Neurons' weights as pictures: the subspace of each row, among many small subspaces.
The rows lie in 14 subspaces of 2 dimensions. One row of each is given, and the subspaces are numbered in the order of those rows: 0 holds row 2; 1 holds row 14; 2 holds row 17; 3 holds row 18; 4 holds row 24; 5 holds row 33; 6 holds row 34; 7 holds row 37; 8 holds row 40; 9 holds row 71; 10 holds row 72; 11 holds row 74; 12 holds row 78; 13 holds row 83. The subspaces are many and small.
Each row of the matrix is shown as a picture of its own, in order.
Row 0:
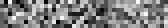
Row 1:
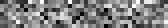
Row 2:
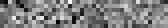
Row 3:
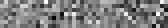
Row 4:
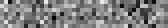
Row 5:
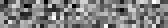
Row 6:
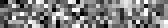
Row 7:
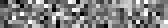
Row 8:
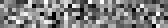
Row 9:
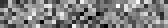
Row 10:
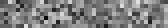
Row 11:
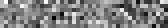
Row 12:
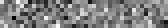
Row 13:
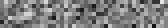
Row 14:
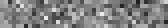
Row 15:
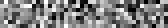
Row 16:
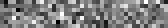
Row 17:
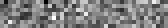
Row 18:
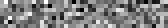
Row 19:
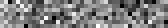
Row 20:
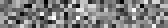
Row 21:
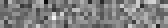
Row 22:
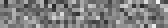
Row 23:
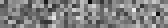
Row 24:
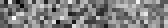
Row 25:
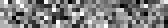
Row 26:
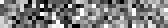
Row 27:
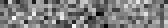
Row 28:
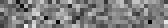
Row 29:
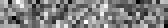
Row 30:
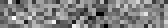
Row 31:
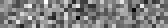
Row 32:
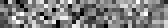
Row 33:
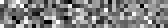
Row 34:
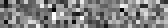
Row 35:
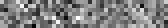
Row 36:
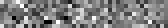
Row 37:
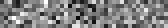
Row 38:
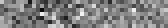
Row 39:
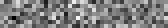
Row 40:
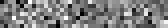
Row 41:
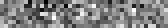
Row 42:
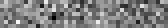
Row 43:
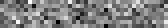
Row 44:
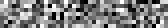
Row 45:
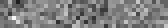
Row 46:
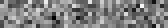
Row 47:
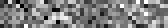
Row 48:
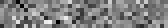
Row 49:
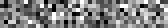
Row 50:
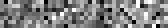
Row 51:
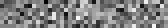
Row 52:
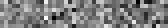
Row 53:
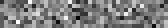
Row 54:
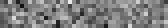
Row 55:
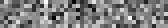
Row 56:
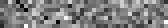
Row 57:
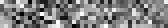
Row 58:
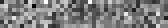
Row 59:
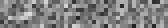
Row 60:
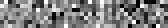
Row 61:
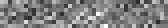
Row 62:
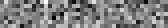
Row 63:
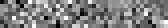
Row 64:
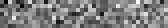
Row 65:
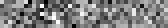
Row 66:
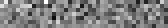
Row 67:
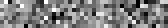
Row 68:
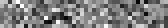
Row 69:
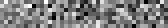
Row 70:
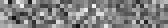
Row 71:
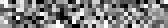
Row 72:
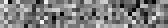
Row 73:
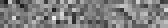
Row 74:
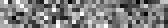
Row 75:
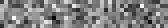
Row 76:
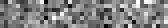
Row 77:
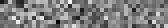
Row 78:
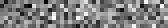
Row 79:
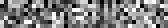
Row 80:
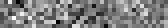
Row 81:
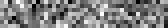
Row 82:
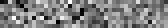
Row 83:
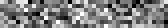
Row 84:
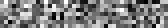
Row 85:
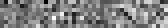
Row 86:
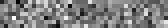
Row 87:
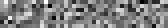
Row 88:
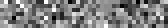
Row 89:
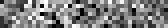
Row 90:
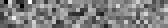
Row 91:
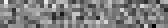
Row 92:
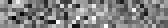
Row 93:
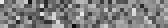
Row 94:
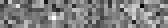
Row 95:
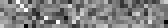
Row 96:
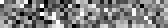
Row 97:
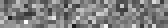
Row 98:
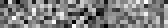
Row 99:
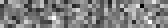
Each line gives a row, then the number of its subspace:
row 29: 7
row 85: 0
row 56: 10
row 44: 2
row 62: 7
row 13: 3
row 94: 5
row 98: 2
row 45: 7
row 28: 10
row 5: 2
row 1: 13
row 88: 11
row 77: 0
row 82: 0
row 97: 3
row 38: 9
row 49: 6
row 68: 5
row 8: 11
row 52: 13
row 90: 12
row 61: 3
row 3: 0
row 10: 1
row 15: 4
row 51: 12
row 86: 8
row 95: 10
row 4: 10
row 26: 9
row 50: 13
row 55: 7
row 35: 10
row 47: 5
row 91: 9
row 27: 2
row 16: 9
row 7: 8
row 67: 1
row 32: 11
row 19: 10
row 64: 12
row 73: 0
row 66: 12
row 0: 4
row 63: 8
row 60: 1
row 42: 6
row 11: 0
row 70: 12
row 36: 5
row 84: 2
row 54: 11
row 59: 3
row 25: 11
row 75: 5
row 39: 7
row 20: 4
